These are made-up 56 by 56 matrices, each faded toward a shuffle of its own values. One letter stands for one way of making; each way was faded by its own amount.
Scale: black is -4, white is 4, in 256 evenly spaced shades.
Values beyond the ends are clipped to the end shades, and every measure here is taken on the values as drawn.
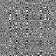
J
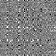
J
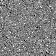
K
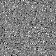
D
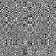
J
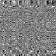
J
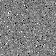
K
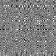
J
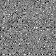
D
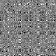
J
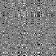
J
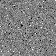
K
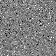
K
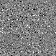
D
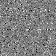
D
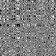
J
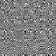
J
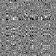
J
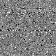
D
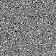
D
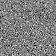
D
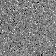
K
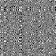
J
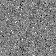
K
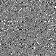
D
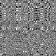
J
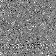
D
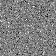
K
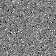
K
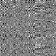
J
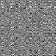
J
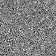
D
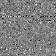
D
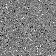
K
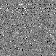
D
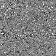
D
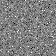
K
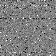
D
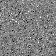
K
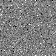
K
